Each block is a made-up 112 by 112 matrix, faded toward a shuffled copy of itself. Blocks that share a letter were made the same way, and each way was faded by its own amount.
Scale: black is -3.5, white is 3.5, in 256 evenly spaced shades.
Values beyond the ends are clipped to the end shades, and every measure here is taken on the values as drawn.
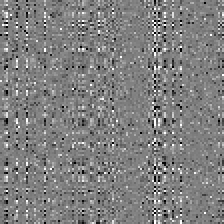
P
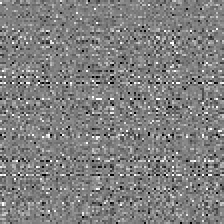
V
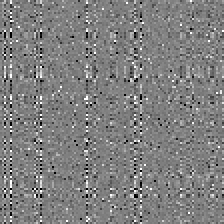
P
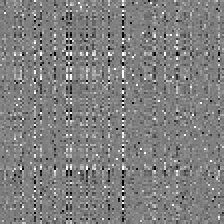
P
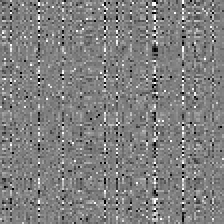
P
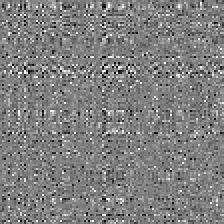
V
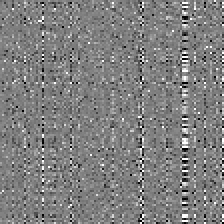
P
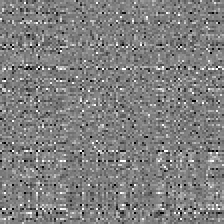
V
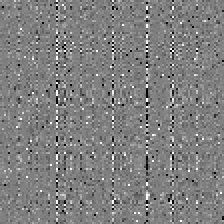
P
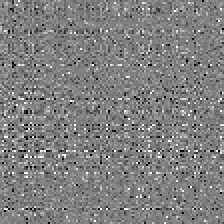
V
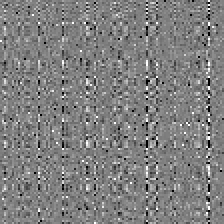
P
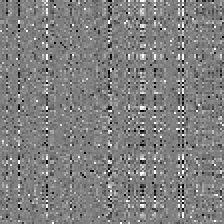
P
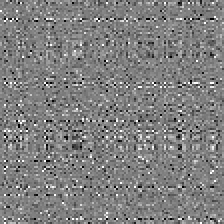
V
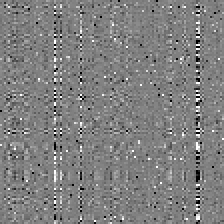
P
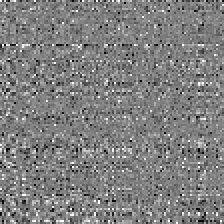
V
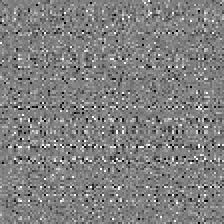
V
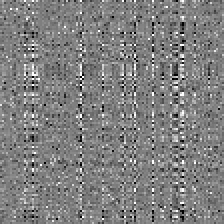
P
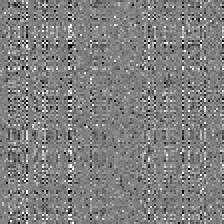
P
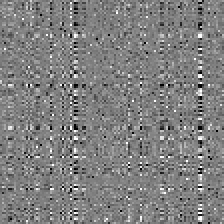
P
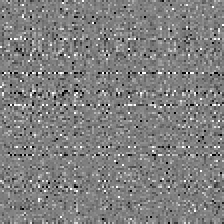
V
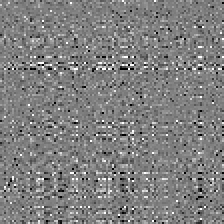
V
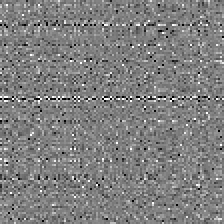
V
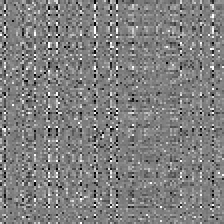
P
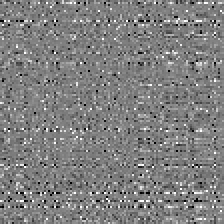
V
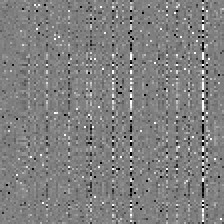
P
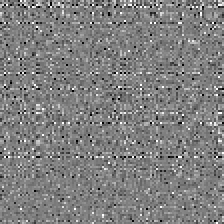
V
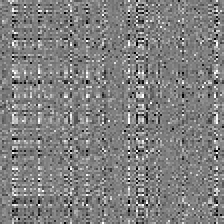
P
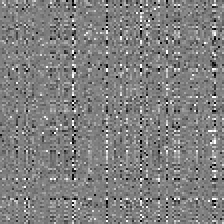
P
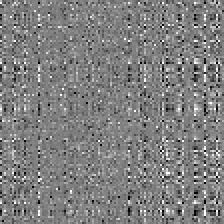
P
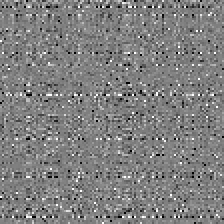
V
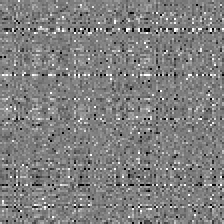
V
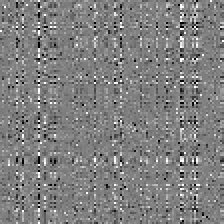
P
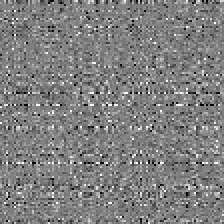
V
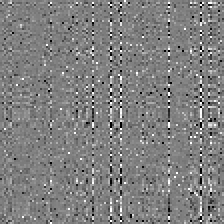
P
